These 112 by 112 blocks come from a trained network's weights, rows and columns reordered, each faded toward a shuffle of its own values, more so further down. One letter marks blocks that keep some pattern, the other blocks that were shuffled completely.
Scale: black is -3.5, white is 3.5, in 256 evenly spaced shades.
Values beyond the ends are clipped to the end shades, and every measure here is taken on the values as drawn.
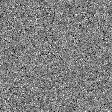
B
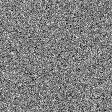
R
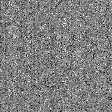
B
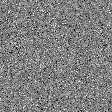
R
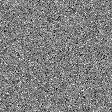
R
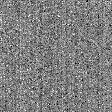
B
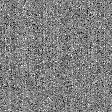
B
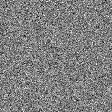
B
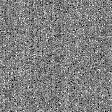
B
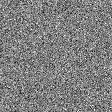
R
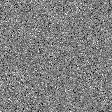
R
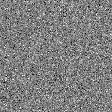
B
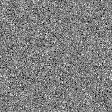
B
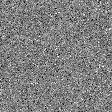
R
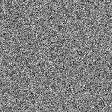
B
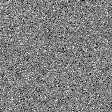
R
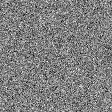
R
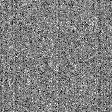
B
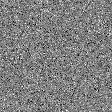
R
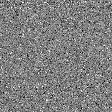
B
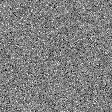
R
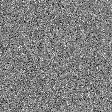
R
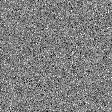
R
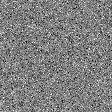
R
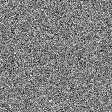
R
